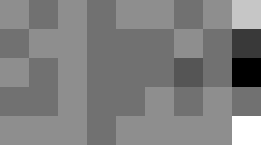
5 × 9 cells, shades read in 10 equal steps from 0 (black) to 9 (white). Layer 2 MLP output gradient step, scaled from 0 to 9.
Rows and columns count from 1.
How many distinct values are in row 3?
4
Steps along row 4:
same up down same up down up down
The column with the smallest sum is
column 4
